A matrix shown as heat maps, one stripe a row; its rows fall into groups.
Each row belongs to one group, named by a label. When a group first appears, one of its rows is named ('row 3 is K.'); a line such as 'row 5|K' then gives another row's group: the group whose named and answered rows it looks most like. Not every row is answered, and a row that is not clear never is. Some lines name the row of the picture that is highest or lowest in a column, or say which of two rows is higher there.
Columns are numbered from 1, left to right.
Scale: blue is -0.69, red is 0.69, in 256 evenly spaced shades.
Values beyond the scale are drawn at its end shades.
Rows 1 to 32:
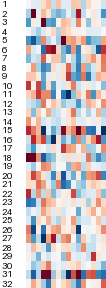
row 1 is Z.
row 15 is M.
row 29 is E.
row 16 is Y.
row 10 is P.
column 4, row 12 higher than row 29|Yes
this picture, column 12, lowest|31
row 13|P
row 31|Z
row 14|P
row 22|P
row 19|Z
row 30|Z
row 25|P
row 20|Y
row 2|Y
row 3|Y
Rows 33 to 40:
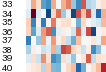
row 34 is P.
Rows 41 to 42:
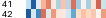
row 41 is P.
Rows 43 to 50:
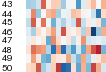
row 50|E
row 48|Y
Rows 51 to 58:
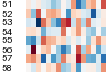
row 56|Y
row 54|M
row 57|M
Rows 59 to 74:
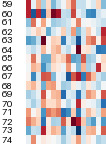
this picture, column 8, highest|72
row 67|Z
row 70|Z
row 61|Y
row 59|P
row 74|Y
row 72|M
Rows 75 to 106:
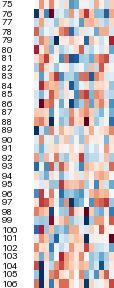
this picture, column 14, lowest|104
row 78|E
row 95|E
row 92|P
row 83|Z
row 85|Z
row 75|Y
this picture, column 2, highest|86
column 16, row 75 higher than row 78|Yes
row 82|E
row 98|M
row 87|M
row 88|M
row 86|Y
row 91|P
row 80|P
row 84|Y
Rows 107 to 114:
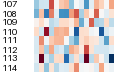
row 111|Y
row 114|E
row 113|Y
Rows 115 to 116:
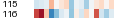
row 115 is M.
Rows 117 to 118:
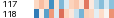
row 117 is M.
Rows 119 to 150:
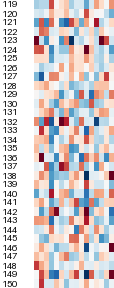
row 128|Y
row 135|E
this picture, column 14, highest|123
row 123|E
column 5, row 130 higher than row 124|No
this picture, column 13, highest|121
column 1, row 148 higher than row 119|Yes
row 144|Z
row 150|Y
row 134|M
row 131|Y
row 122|E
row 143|M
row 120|Z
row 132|E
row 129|Z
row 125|M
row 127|P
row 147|E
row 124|M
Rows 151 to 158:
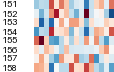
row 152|Z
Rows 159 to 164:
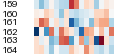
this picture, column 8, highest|159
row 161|Y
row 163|E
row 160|Y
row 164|M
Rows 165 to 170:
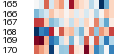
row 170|M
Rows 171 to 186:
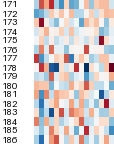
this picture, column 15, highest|182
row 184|P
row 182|P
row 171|Y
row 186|P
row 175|E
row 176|Y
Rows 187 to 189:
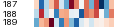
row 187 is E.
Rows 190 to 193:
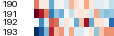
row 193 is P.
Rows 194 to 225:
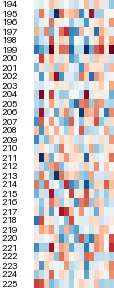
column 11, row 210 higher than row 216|No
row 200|Y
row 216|Z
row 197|E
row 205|Z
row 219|Y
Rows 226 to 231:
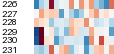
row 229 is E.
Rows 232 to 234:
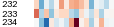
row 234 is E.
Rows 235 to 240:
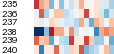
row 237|Z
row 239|M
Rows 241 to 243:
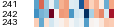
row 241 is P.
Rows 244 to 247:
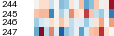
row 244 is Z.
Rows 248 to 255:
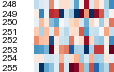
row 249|Z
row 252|M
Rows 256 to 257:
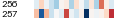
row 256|E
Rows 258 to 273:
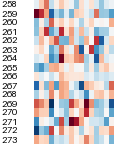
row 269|M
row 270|M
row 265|P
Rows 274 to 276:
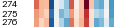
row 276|M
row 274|M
